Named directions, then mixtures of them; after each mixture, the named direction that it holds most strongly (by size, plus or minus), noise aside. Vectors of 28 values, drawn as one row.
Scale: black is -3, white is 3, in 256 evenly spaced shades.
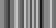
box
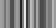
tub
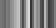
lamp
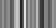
tub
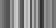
box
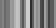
lamp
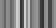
lamp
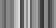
lamp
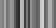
lamp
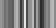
tub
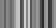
lamp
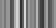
tub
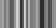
tub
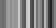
lamp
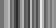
box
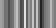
box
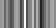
tub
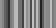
box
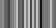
box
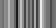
box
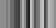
lamp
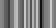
box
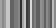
tub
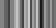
box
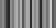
box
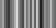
box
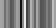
tub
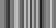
box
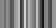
tub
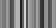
tub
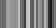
lamp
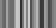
lamp
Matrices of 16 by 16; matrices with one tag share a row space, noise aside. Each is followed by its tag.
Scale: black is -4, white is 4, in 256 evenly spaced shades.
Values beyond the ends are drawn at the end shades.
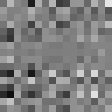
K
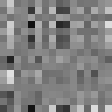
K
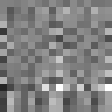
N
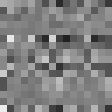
N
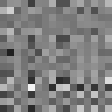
K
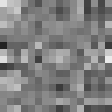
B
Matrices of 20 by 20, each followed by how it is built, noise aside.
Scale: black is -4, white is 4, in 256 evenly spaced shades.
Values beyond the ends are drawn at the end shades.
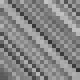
Toeplitz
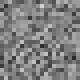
noise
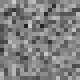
noise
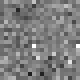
noise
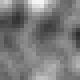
smooth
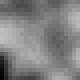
smooth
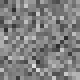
noise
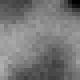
smooth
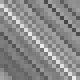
Toeplitz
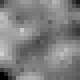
smooth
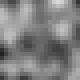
smooth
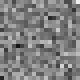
noise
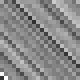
Toeplitz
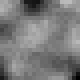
smooth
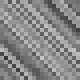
Toeplitz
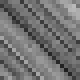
Toeplitz
